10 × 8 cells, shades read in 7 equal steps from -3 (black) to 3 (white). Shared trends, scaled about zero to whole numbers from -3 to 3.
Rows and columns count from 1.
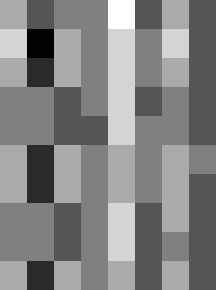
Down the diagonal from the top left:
1 -3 1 0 2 0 1 -1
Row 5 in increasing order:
-1 -1 -1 0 0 0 0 2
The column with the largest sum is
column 5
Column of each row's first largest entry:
5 1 5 5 5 1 1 5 5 1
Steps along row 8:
same down up up down up down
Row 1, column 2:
-1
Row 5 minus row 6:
-1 2 -2 -1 1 0 -1 -1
